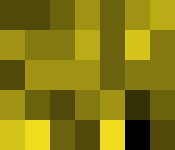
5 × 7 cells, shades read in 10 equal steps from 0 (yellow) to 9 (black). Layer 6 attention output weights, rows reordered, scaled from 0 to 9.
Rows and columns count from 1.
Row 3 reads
6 3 3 3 5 4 4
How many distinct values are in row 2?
5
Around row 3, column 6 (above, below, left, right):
1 7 5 4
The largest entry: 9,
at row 5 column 6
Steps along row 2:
up same down up down up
